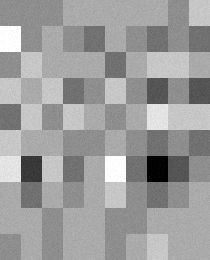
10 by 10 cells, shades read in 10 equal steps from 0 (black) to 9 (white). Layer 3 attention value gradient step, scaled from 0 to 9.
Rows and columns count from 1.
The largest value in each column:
9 7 7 7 6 9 6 8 7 7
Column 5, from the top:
6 4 6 5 6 5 6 6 6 6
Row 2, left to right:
9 5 6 5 4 6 5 4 5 4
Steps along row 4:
down up down up up down down up down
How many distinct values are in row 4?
5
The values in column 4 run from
4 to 7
